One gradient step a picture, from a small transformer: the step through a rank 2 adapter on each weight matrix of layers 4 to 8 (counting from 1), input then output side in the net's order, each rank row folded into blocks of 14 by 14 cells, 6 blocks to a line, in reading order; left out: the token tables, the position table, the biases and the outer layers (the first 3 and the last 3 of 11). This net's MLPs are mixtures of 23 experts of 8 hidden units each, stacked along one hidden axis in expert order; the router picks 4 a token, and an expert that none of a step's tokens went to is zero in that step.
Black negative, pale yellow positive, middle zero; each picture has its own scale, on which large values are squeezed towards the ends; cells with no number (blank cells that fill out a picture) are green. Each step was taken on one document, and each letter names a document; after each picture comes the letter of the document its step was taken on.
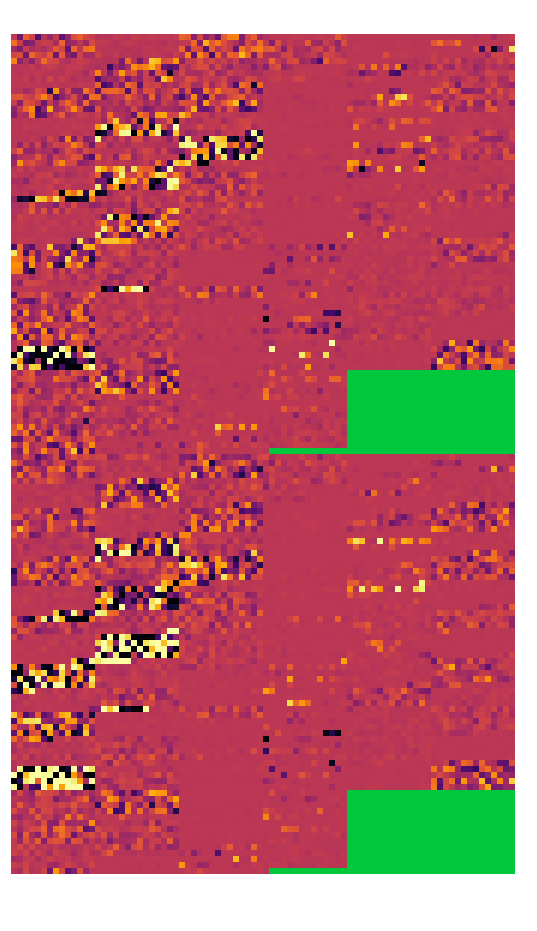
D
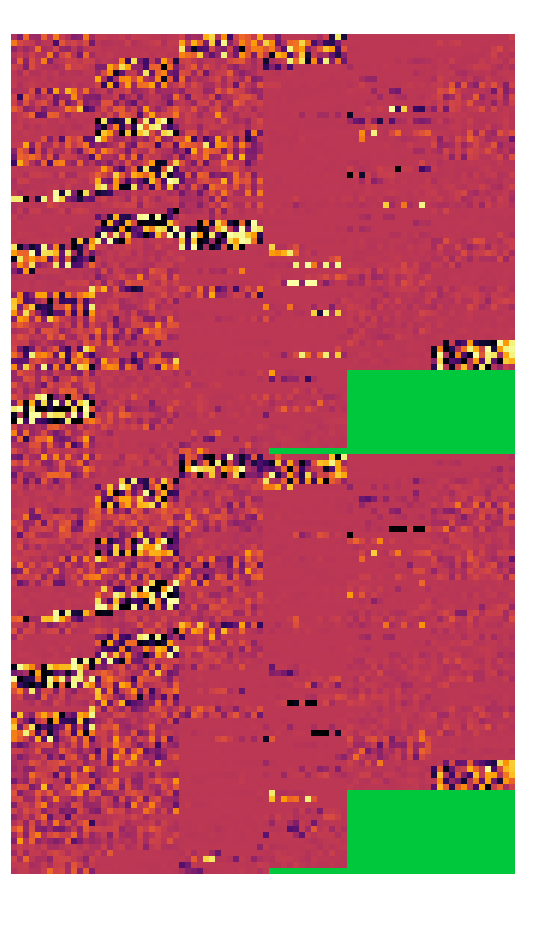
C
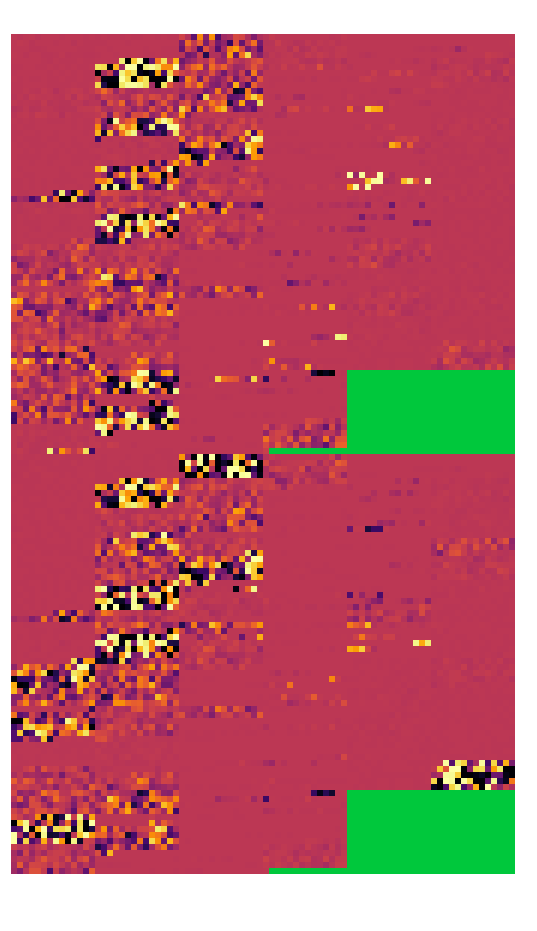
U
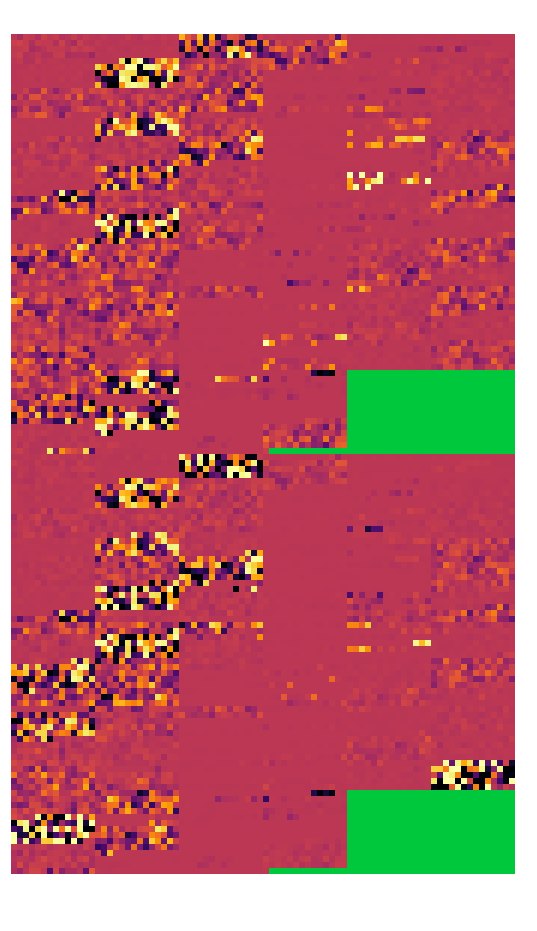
U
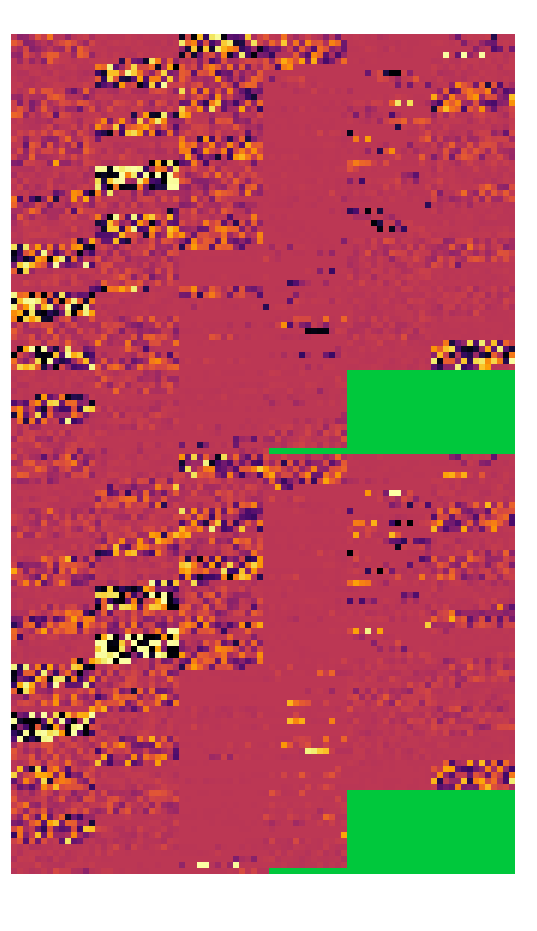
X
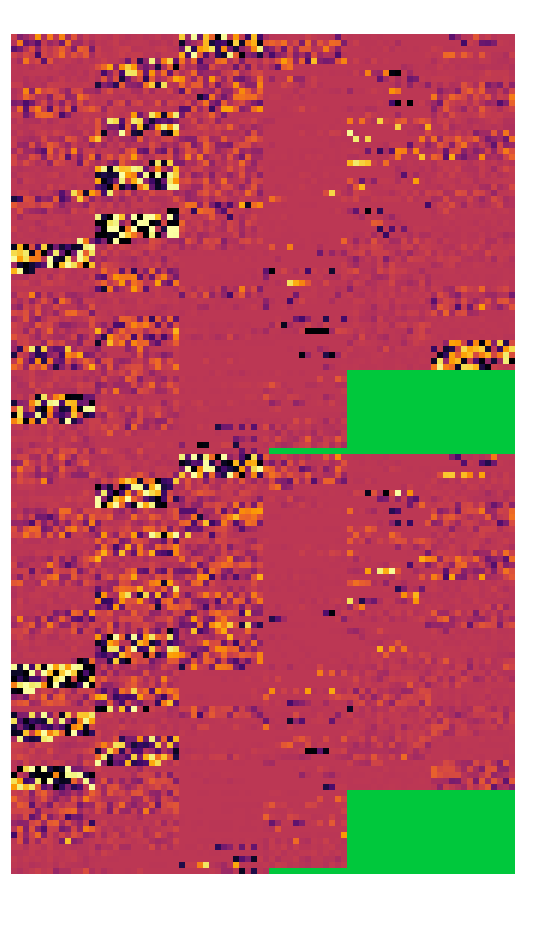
X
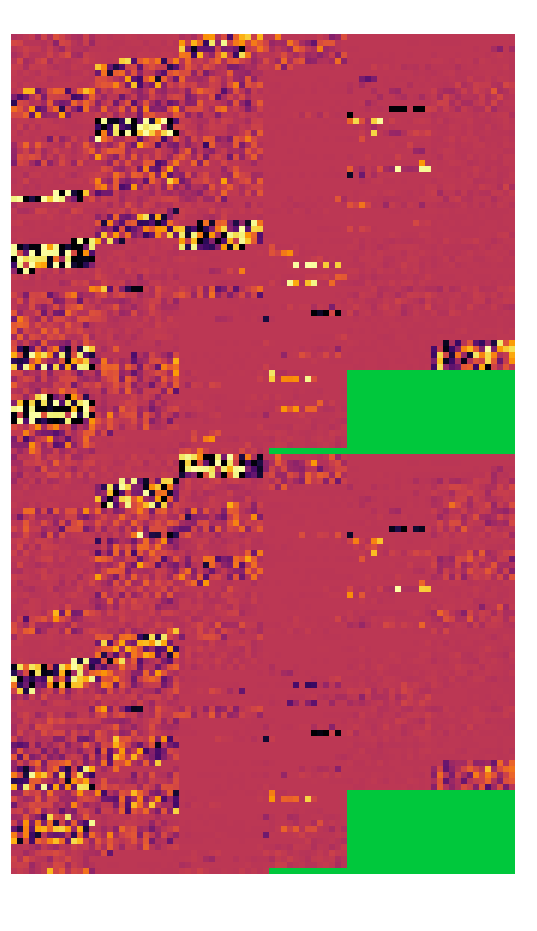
C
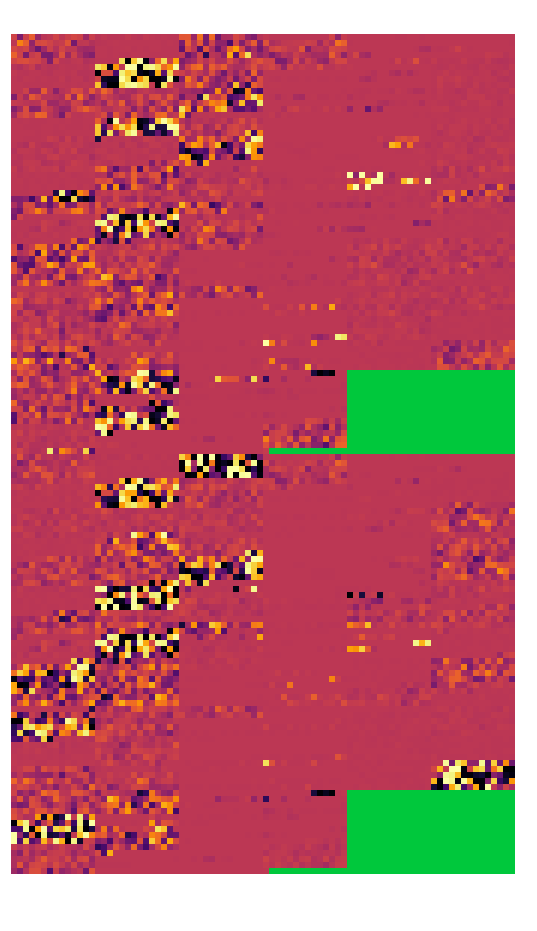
U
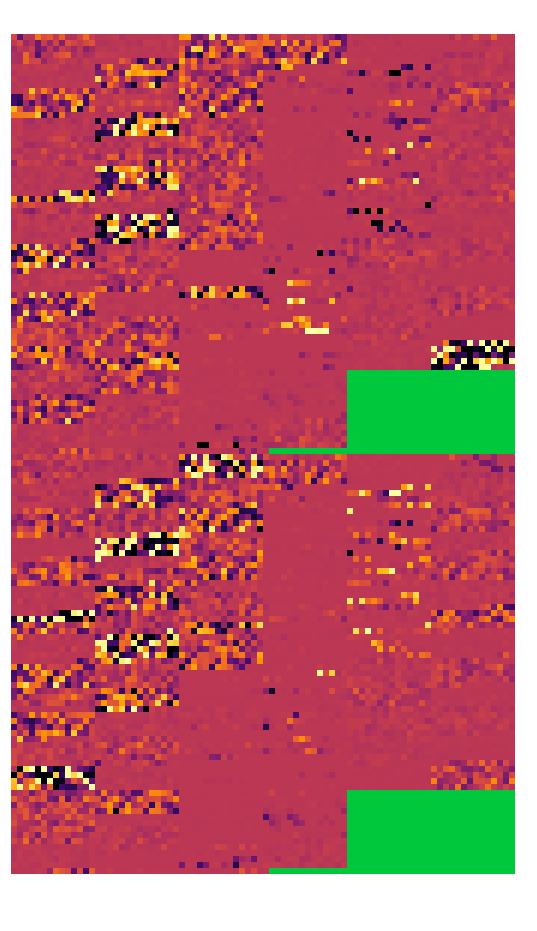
X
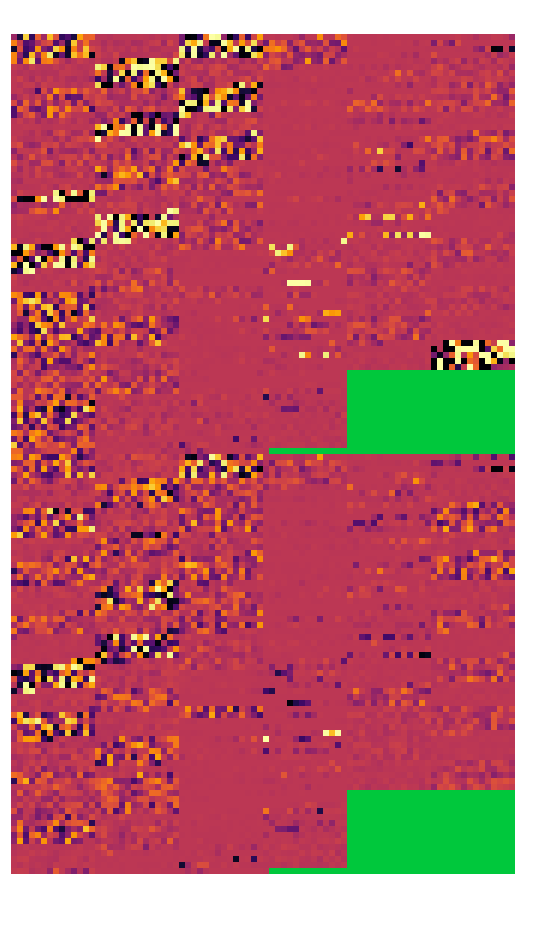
D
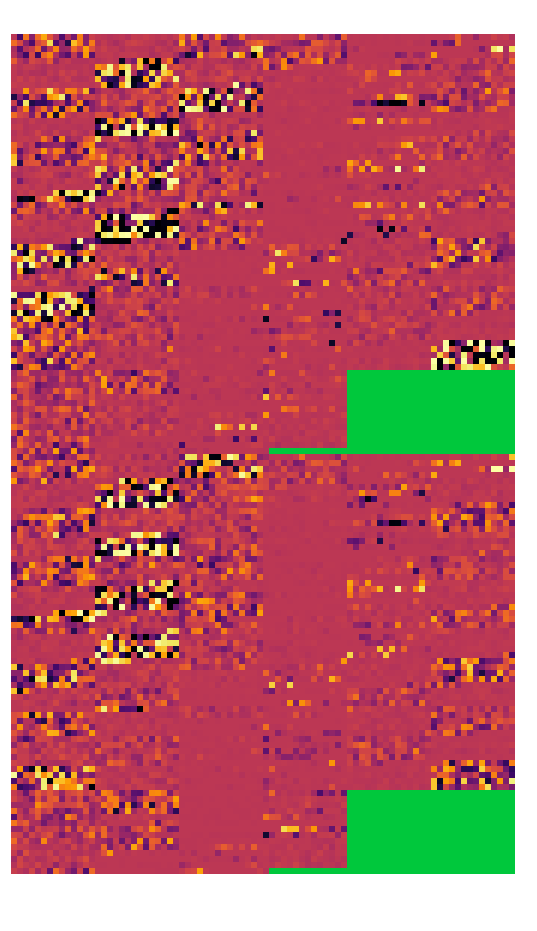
D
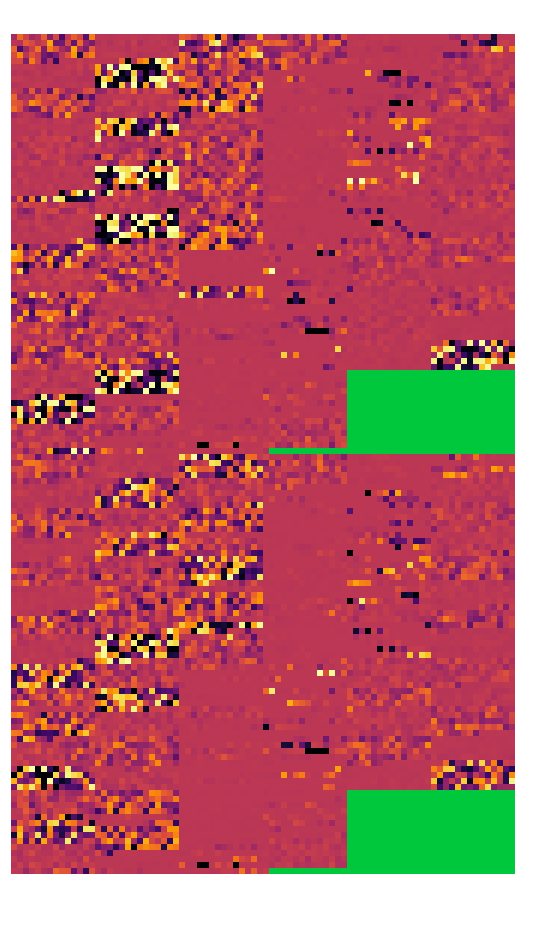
X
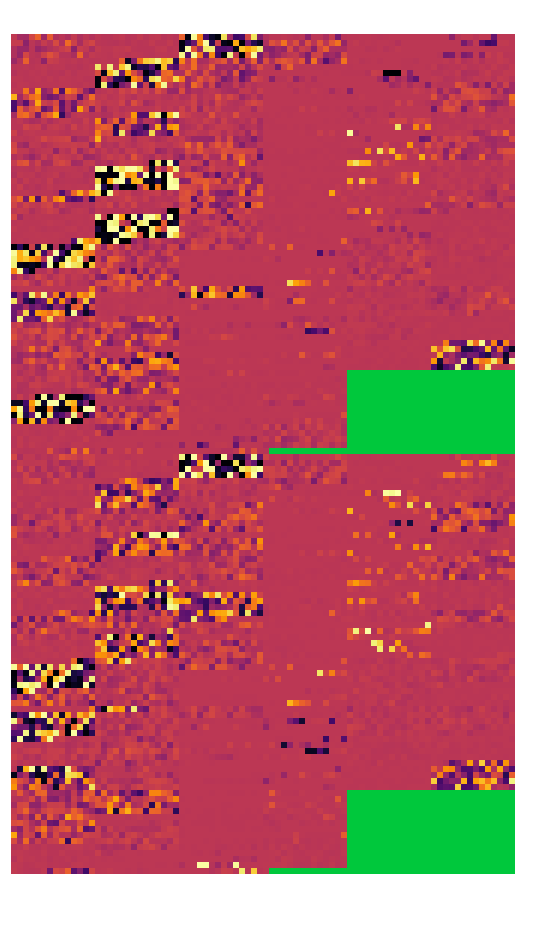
X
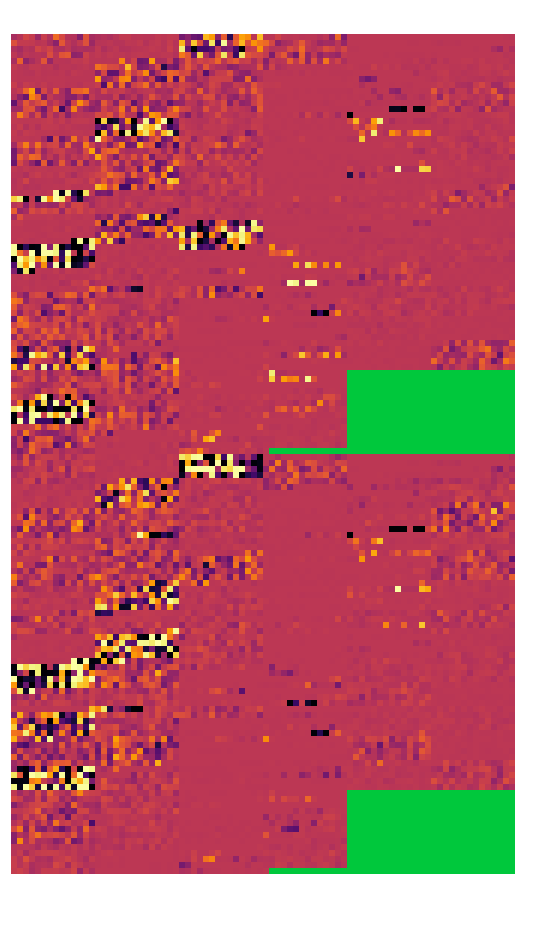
C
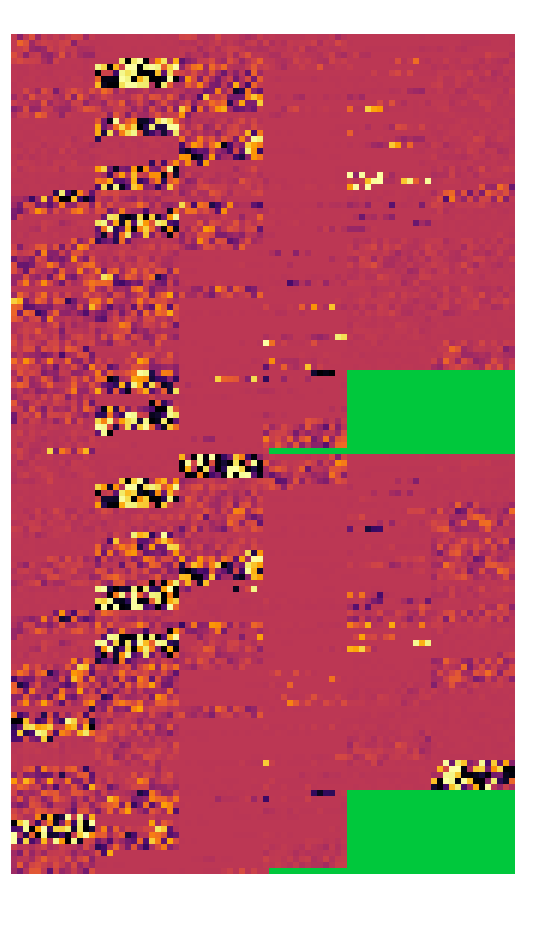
U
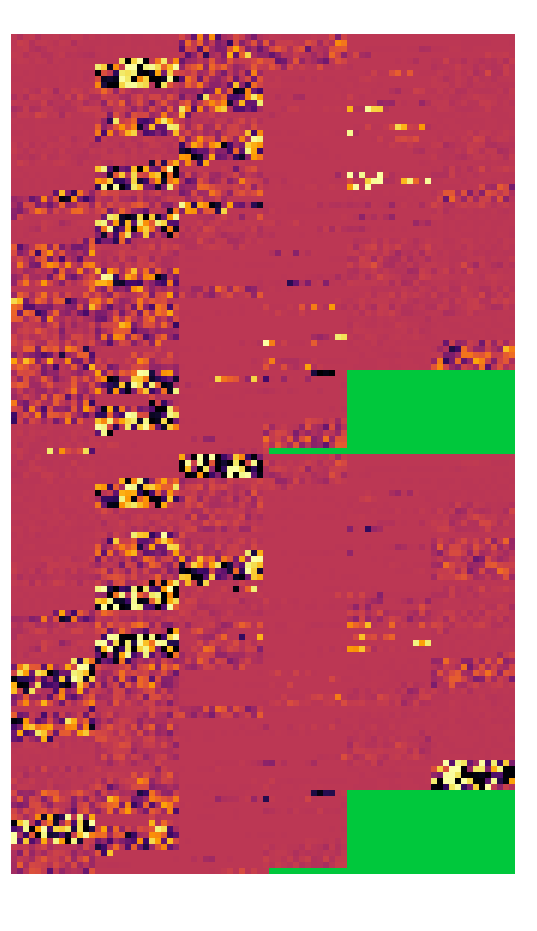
U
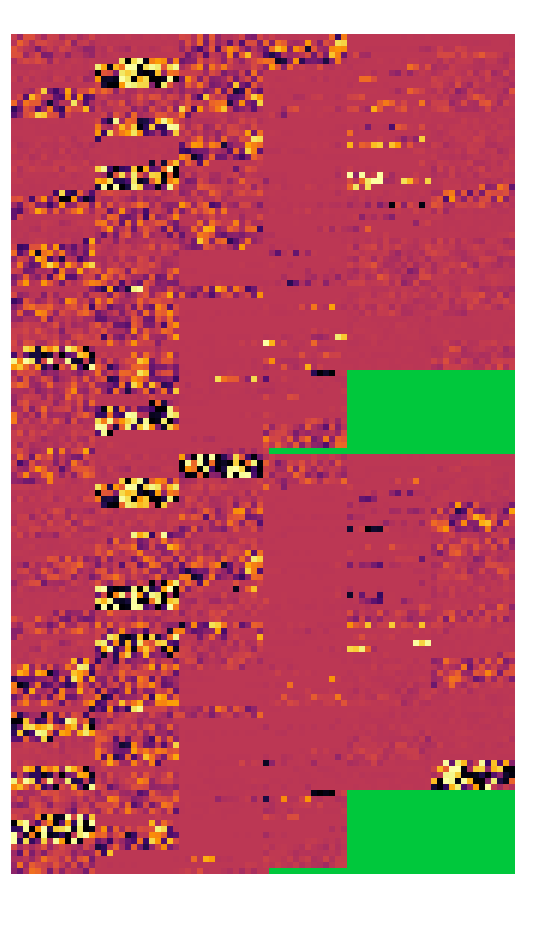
U
